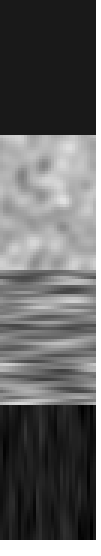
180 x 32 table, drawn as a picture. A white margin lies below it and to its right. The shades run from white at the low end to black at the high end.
The table splits into 4 rows of 1 panel. Panel 1,1: very high, flat. Panel 2,1: low, blotchy. Panel 3,1: middling, streaked across, strong in contrast. Panel 4,1: very high, streaked downward, faint in contrast.
